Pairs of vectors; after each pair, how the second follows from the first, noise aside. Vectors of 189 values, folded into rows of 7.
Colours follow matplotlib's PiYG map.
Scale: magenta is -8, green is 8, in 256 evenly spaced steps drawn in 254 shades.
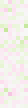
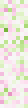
scaled up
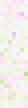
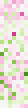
scaled up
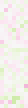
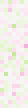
shuffled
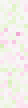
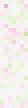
shuffled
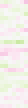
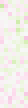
shuffled
